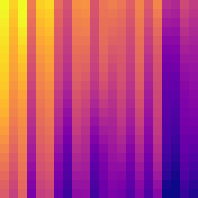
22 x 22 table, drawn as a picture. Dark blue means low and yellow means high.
Grain: streaks running down. Ninth with the lowest average: bottom right. Slope: up to the top left. Ninth with the highest average: top left.
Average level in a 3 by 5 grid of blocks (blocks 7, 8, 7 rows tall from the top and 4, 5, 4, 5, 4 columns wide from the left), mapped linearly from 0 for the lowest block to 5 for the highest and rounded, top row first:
54332
43221
32110
